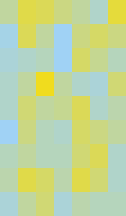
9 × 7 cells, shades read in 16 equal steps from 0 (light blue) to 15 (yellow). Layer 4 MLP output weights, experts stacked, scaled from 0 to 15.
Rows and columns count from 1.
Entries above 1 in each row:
7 5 6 7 7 6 7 7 7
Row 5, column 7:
5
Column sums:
26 73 69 35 74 57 55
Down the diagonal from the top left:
6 11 4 6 11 8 3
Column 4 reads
8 0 0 6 7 3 4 5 2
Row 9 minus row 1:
-4 -6 -2 -6 -1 1 -9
